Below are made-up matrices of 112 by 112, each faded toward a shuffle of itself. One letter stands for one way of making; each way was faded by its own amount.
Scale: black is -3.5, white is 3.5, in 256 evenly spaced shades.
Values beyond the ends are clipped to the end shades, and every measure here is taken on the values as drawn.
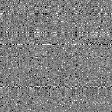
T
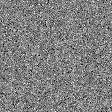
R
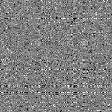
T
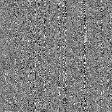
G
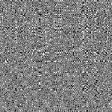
T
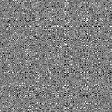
T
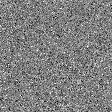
R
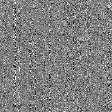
G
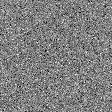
R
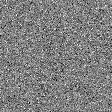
R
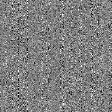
G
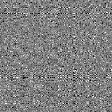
T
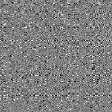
T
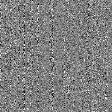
G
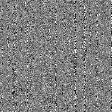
G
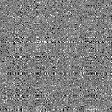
T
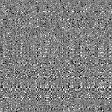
T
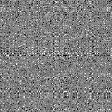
T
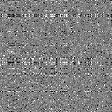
T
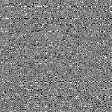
T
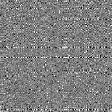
T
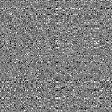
T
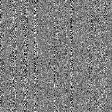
G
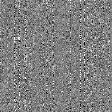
G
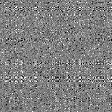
T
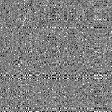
T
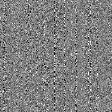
G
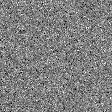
R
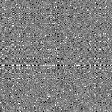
T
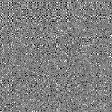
T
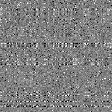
T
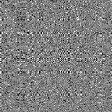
T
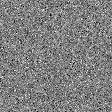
R
